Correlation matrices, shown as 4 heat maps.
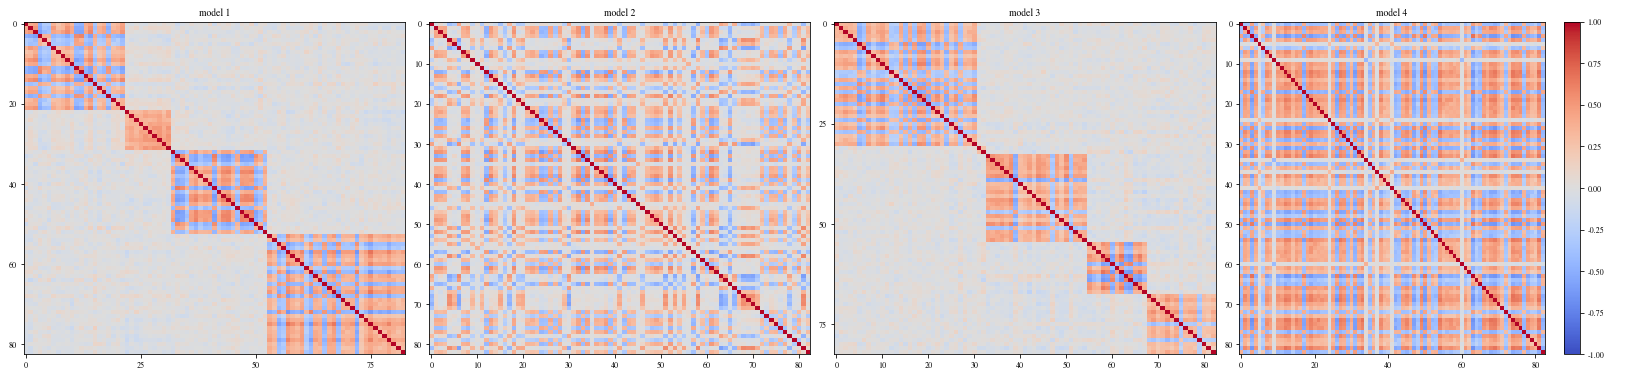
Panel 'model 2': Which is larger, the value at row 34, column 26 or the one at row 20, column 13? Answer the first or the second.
the first
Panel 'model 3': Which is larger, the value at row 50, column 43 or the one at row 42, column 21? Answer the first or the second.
the first
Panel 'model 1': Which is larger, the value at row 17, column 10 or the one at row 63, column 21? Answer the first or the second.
the first
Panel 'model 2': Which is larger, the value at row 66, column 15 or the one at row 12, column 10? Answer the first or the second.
the second
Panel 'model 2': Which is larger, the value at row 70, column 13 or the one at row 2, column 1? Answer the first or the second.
the second
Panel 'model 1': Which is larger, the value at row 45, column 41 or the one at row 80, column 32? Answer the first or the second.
the second
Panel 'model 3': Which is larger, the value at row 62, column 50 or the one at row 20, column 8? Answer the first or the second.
the first
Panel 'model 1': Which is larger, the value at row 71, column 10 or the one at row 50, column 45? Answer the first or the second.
the first
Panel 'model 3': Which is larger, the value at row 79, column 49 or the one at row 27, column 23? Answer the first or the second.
the first
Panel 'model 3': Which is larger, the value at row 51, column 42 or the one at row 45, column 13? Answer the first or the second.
the second
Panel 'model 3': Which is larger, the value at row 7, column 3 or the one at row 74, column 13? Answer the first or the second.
the first
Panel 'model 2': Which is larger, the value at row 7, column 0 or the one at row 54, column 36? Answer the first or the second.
the second
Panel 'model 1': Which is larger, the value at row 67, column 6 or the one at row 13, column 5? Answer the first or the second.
the first
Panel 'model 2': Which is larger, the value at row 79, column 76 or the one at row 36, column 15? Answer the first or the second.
the first
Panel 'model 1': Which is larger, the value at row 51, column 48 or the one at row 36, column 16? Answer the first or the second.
the second
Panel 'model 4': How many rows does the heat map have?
83
